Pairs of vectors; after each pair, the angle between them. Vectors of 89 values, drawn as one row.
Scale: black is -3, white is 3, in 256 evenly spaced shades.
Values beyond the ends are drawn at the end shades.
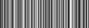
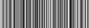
nearly opposite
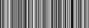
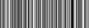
nearly parallel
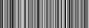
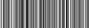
nearly opposite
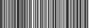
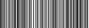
nearly parallel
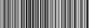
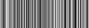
partly aligned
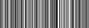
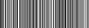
orthogonal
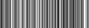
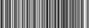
nearly parallel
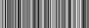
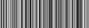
partly opposed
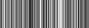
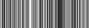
nearly opposite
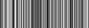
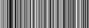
partly opposed
